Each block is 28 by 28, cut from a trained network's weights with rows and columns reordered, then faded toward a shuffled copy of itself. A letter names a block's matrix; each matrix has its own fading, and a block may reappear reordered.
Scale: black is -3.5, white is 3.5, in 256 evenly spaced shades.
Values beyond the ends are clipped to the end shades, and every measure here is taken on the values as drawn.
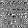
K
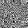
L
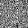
L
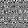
K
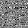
K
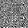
L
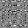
K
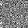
L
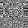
K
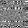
K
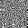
L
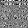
K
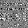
K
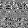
K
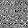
K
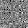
L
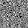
L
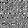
K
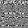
K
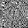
L
